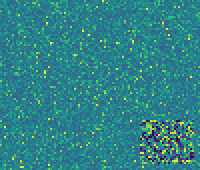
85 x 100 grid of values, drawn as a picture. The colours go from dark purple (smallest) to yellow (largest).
Odd patch: rougher, in the bottom right. Stripes: none. Grain: fine. Roughest part: bottom right. Slope: none.
